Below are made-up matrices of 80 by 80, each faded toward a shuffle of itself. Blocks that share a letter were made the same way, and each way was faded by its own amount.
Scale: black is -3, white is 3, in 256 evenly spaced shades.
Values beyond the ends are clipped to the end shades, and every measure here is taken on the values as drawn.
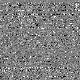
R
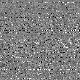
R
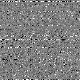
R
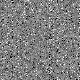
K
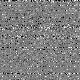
R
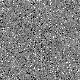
K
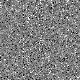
K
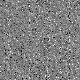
K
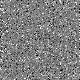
K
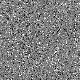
K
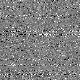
R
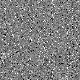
K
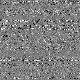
R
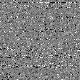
R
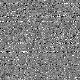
R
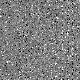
K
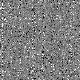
K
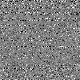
R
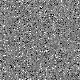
K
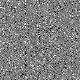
K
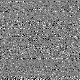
R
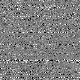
R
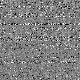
R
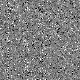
K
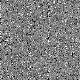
K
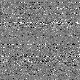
R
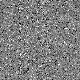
K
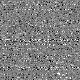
R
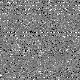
R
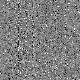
K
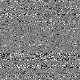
R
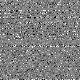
R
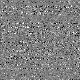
R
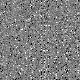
K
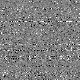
R
